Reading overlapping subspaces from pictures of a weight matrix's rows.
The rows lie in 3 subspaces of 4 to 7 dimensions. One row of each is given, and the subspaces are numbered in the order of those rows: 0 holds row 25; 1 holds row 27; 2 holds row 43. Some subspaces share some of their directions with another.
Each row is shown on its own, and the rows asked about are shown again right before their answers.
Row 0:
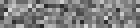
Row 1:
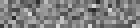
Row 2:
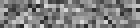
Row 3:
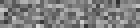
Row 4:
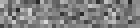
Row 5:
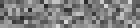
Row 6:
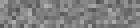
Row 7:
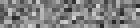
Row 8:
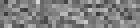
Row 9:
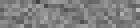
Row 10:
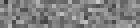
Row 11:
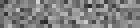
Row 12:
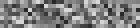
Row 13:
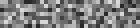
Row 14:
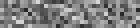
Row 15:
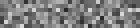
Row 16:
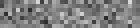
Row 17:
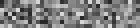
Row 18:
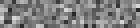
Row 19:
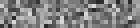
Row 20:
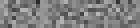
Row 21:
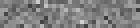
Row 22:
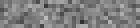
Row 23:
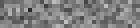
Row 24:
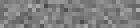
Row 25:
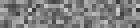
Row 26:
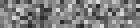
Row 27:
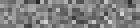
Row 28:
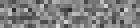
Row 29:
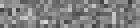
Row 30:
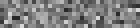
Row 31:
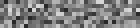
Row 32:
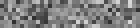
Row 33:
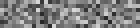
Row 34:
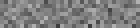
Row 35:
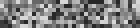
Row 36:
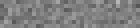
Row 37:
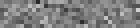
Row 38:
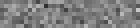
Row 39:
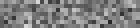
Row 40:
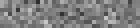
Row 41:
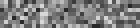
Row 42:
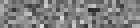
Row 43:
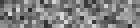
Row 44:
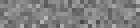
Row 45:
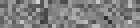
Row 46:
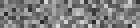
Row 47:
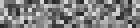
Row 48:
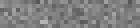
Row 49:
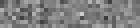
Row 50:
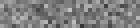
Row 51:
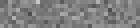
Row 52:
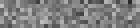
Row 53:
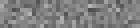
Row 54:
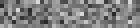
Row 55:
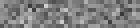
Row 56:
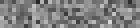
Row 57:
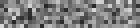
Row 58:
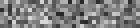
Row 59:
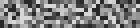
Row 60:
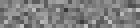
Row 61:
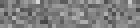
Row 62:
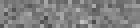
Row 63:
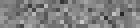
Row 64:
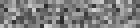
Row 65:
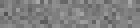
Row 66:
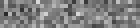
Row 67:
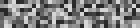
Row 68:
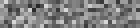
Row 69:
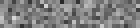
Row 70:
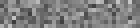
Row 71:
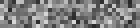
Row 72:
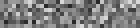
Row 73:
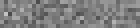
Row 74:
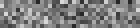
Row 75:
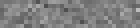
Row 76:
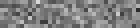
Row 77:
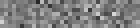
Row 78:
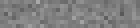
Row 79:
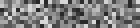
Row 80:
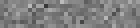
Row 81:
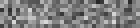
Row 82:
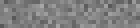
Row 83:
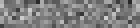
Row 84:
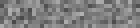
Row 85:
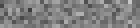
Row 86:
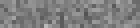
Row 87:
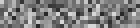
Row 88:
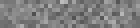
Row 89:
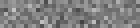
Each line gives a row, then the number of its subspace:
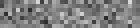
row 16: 2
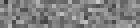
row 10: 0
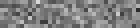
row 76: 0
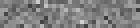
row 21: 2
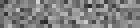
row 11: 0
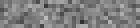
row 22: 0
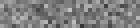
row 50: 0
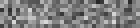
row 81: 0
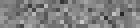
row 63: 1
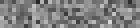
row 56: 1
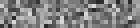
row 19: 2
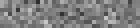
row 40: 2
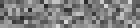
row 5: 2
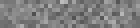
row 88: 1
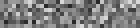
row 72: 1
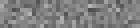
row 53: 0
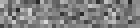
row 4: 2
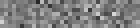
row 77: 1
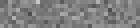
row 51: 2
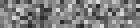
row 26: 1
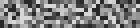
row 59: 1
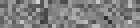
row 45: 1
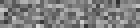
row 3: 1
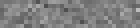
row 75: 2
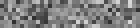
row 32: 1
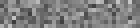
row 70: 2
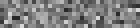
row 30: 1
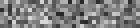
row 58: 0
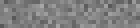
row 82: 0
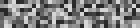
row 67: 0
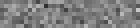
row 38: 0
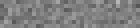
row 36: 1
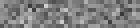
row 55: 1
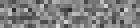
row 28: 0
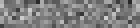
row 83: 0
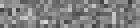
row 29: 0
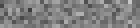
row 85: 2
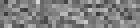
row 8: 0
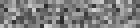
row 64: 2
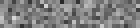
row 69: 1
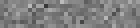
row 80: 1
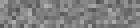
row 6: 2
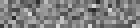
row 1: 2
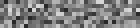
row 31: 0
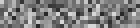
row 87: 1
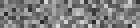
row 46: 2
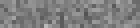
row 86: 2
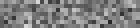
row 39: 1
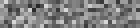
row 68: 0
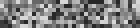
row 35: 1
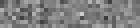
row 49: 1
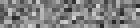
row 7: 1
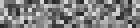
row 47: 0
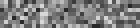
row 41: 1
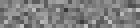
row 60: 1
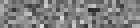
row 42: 0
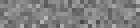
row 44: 2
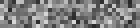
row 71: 1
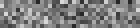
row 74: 1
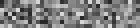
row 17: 1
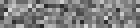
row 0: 1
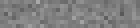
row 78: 1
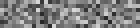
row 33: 1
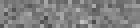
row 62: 0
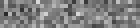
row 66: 1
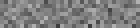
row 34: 2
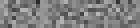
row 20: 0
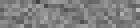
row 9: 2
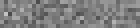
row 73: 1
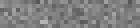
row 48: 0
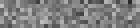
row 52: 2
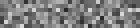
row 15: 1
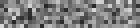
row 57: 0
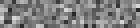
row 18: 1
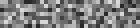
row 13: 1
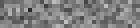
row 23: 2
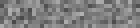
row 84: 1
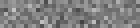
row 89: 0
